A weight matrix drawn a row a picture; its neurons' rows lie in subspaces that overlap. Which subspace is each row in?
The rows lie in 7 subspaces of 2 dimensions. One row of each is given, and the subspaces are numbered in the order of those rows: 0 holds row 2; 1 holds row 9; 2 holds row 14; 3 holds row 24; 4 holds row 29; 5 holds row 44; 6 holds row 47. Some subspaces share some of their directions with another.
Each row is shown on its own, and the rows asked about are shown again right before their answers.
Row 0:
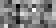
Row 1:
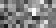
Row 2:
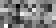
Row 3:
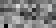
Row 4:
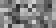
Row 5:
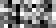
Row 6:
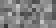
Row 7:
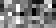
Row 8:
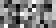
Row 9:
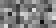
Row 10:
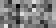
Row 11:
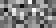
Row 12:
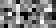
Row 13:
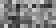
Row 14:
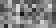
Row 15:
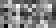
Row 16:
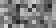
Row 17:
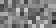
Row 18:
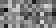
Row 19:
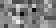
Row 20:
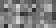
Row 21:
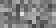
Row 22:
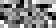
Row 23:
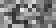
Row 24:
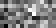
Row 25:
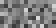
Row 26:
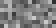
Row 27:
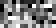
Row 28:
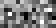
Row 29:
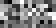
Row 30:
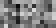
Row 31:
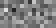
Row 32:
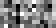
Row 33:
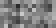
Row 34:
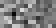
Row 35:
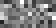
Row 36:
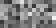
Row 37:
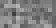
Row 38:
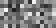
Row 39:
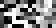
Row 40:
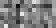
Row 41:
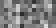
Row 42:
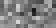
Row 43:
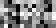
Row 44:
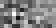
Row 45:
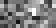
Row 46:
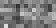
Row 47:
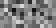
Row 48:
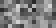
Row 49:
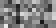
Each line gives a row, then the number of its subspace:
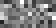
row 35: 4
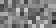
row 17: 2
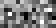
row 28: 1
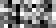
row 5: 2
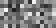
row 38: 6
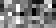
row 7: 3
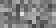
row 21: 2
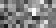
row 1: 3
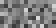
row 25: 2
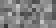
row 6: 1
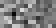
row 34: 5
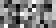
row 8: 2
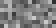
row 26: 0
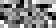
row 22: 4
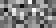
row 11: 6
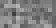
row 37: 5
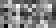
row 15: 3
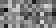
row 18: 6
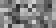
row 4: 5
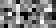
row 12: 1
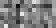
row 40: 4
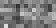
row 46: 0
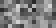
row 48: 5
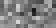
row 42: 3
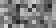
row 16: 5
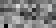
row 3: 0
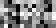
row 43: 4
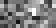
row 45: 3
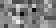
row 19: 6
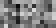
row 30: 4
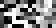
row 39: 5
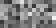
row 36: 4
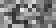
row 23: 5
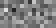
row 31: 6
